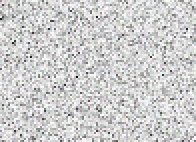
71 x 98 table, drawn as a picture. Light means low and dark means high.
No overall slope runs across the table. There is no seam. On average the colour sits 20% of the way up the scale. The texture is fine-grained noise. The values are skewed, with a long tail toward high values. The halves do not mirror each other.
